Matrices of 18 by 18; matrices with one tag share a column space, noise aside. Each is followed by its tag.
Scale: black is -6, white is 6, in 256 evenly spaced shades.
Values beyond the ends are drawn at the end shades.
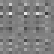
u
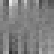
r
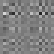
u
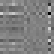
u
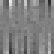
r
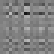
u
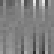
r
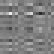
u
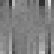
r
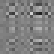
u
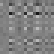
u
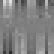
r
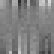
r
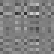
u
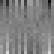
r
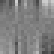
r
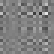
u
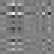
u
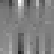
r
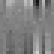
r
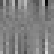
r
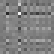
u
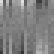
r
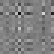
u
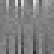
r
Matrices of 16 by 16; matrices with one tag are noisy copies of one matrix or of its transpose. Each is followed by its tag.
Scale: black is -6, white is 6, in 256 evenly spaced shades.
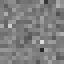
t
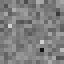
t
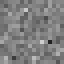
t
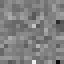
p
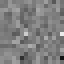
p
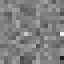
p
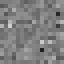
t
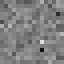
t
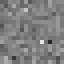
t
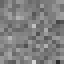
p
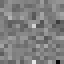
p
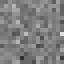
p
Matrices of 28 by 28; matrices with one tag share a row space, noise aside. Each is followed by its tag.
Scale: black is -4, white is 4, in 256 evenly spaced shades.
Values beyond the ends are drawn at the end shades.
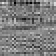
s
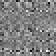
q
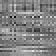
s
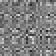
q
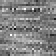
s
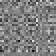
q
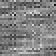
s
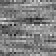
s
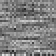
s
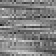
s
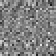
q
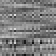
s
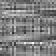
s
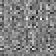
q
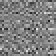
q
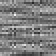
s
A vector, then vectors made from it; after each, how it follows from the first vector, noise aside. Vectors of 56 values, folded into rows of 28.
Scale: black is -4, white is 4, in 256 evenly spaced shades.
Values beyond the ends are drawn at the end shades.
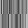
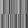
sign-scrambled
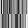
scaled up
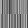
sign-scrambled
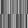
sign-scrambled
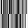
scaled up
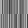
sign-scrambled
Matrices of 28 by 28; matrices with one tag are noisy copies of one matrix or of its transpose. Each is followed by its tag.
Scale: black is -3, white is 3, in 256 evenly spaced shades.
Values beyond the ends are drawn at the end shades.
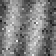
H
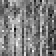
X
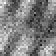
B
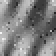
B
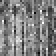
X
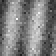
H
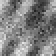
B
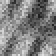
B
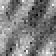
B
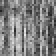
X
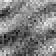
B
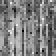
X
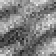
B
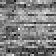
X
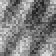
B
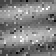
H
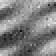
B
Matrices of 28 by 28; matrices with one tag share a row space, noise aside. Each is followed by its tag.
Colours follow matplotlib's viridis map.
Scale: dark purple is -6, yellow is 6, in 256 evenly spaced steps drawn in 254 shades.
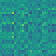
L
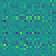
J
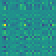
J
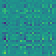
J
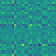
L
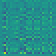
J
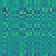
J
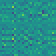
L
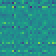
L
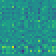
L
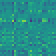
L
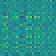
J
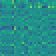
L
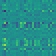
J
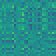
L
